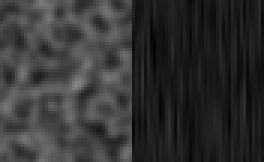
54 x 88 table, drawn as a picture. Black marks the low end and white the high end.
It is made of 1 by 2 panels. Panel 1,1: low, blotchy. Panel 1,2: very low, streaked downward, faint in contrast.
